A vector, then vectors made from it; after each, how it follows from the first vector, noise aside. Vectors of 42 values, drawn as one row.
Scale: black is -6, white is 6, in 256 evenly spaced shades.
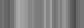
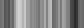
scaled up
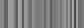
sign-scrambled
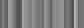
sign-scrambled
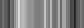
scaled up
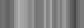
copied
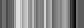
scaled up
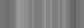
shrunk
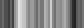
scaled up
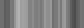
copied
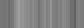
shrunk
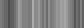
reversed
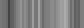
reversed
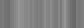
shrunk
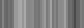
copied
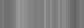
shrunk
